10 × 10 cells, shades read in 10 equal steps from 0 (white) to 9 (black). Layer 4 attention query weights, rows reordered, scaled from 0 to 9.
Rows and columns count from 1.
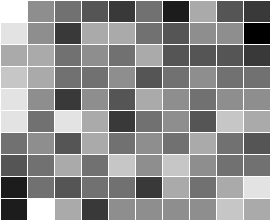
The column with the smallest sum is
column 1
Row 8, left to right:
6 5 3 5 2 4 2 4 5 5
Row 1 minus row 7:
-5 0 -1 3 2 1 3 0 1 1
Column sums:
35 37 48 45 48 46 47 44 42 50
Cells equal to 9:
1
